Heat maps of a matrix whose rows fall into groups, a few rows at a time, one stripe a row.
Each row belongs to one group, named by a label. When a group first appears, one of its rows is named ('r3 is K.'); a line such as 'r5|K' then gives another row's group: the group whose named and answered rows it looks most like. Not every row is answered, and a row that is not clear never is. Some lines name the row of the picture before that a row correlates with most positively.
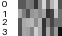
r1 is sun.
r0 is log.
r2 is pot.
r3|pot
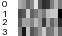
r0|sun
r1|log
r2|pot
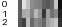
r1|pot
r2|log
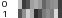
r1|log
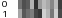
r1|log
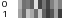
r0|sun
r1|pot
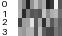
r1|log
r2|pot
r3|pot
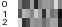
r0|log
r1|pot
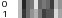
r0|sun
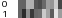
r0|log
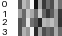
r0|pot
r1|pot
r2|log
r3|pot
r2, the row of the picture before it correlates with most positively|0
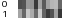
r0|log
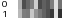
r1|sun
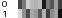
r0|pot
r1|sun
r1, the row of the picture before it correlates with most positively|1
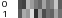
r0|log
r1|pot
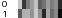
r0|sun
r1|pot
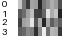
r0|sun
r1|log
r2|pot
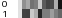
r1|sun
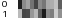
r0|log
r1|sun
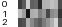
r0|log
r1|sun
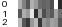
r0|sun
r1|pot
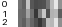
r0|log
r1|log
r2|log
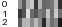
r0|pot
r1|log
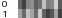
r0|log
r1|pot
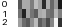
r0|pot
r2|sun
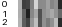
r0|sun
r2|sun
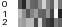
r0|log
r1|sun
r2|pot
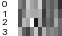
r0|pot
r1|pot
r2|pot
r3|sun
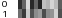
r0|log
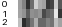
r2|sun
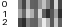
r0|log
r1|pot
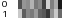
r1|sun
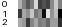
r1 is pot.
